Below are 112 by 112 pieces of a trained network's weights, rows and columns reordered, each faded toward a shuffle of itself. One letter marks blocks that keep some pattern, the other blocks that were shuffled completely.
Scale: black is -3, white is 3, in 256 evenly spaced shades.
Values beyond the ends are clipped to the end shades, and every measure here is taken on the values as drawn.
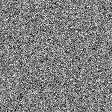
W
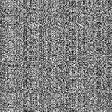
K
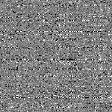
K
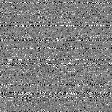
K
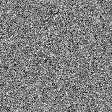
W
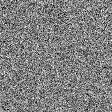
W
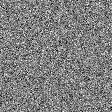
W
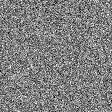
W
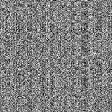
K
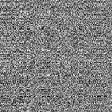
K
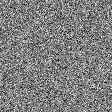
W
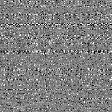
K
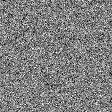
W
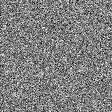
W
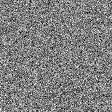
W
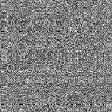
K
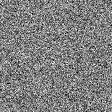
W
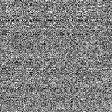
K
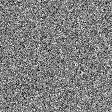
W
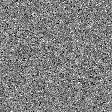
W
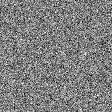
W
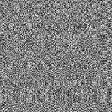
K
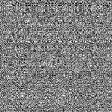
K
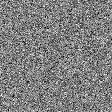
W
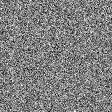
W
